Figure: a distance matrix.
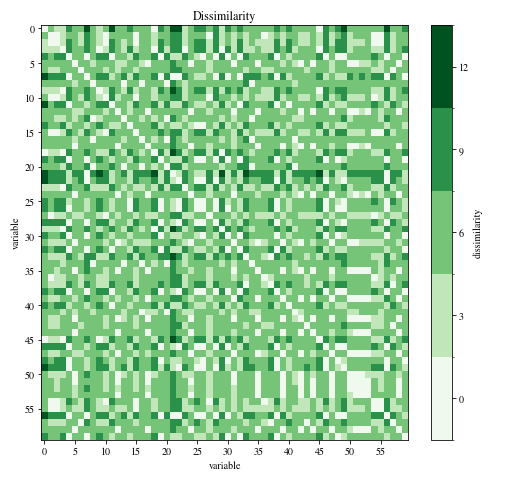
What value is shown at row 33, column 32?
9
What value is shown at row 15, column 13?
6
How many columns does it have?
60
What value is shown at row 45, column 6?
6
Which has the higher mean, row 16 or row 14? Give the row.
16
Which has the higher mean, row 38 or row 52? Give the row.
38
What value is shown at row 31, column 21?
9
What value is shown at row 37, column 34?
6
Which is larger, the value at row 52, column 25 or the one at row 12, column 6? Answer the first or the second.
the first
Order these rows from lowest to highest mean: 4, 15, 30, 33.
30, 4, 15, 33
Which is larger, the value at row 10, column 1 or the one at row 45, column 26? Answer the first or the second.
the second
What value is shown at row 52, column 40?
6
